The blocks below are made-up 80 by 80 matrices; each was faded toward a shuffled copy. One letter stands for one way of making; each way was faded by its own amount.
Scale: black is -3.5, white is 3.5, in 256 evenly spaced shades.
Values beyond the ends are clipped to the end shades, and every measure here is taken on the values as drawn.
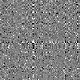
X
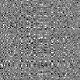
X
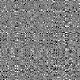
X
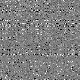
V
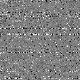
V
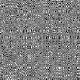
X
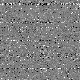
V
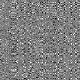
X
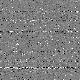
V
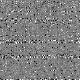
V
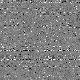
V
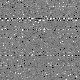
V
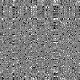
X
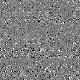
V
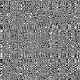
X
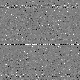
V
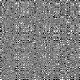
X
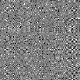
X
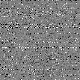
V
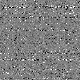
V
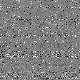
V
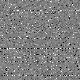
V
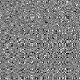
X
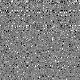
V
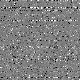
V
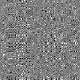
X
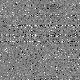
V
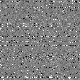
V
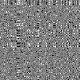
X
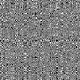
X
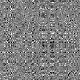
X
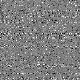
V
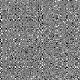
X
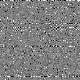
V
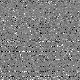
V
